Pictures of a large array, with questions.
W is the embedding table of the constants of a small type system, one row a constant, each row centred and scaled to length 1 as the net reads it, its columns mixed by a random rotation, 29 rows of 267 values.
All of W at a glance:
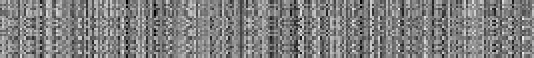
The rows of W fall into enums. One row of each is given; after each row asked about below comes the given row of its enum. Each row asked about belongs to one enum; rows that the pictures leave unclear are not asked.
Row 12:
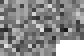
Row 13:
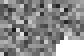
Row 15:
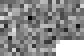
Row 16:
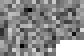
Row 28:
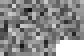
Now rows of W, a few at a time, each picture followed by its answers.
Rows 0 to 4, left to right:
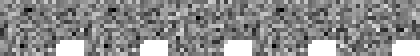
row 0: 16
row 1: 16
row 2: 15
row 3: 16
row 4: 12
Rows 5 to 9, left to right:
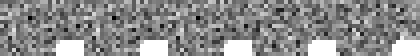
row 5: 15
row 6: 15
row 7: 15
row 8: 28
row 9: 13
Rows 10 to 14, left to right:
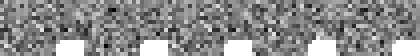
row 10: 12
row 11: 16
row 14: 28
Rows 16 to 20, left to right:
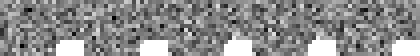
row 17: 15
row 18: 13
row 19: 13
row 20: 28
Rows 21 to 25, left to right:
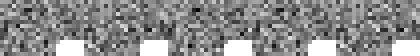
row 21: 28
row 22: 12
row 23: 16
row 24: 28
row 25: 12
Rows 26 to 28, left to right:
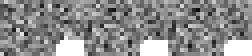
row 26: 13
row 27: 28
